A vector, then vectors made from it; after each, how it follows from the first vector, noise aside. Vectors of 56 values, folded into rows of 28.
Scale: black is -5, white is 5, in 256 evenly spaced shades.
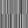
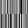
scaled up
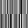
scaled up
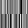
scaled up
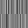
reversed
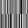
scaled up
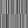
reversed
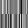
scaled up
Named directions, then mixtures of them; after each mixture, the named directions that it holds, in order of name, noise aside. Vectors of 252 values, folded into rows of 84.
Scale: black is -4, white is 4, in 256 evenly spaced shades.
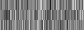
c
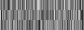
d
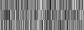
c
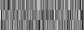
d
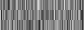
d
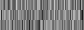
c, d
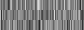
d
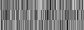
c, d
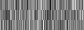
c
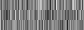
c, d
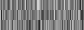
d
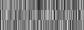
c, d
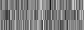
c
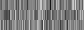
c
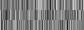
c, d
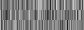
c, d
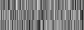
c, d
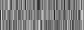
d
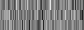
c, d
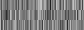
c, d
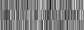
c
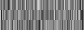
d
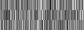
c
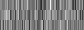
c
